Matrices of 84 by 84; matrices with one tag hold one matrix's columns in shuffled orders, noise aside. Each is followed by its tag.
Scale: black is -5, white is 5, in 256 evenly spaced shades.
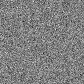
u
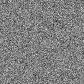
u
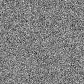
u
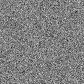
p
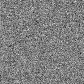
u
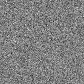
u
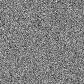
u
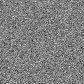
p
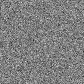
p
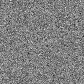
u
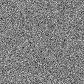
p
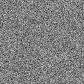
p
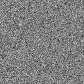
p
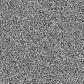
p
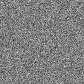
p
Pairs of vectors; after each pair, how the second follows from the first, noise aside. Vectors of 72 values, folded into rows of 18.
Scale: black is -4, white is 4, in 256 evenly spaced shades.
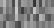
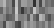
copied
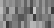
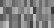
sign-scrambled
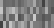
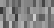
sign-scrambled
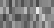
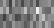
copied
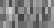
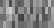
copied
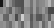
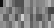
copied
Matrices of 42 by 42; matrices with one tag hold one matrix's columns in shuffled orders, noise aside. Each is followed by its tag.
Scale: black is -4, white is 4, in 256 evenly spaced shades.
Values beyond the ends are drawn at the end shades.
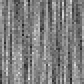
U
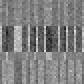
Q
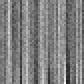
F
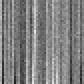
F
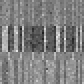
Q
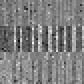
Q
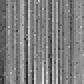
F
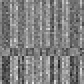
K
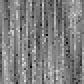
U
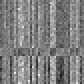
K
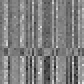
K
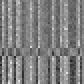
K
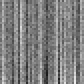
F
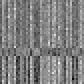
K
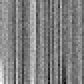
F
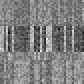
Q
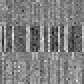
Q
